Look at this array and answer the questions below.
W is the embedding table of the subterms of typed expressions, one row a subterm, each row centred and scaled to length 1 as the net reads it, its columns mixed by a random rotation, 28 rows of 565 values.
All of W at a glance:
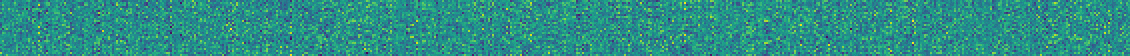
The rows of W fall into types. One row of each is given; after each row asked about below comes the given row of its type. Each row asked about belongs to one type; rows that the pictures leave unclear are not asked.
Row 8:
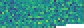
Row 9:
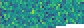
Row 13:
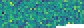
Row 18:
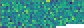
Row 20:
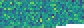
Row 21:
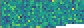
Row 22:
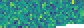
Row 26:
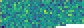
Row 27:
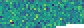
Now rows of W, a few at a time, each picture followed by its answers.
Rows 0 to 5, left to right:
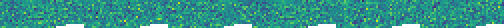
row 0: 8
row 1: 20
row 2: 20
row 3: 8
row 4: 13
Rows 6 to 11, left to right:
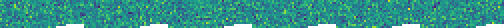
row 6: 26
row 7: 9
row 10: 21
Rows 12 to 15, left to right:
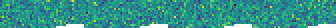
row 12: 18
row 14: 27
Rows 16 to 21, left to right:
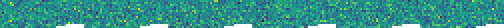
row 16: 13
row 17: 20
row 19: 8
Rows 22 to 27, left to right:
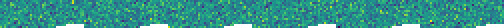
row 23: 9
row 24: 22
